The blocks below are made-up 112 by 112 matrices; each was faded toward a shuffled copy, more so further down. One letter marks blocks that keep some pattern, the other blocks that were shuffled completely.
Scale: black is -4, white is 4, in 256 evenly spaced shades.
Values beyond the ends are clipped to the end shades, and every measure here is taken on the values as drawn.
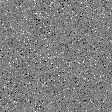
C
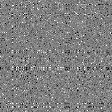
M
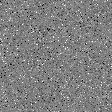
C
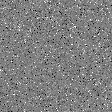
C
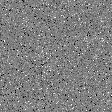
C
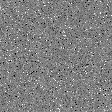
C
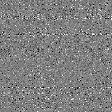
M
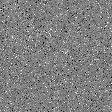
C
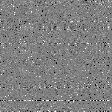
M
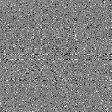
M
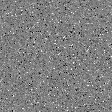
C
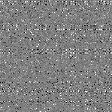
M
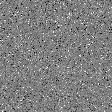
C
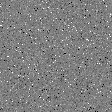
C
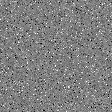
C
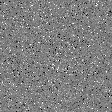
C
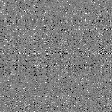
M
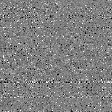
M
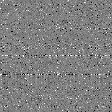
M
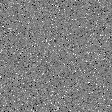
C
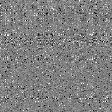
M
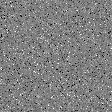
C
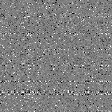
M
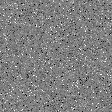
C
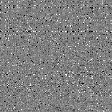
M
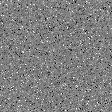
C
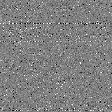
M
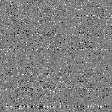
M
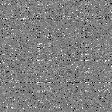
M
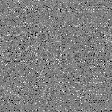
M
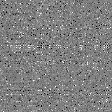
M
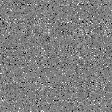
M
